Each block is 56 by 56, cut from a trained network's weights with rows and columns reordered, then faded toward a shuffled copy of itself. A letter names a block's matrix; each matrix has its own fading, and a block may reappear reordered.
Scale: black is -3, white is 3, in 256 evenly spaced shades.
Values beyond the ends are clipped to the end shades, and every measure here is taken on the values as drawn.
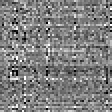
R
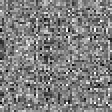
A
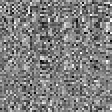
A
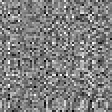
A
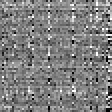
R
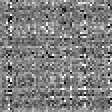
R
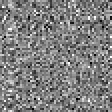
A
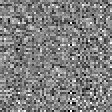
A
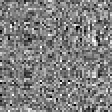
A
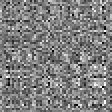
A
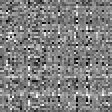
R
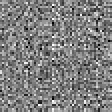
A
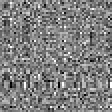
A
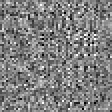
A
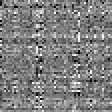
R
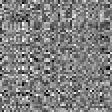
A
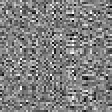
A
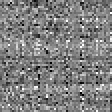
R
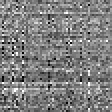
R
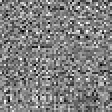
A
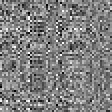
A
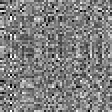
A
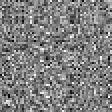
A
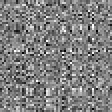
A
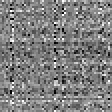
R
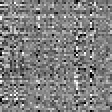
R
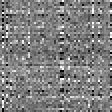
R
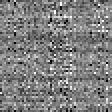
R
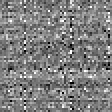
R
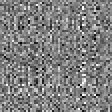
A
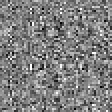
A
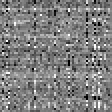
R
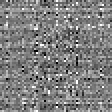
R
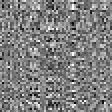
A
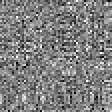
A
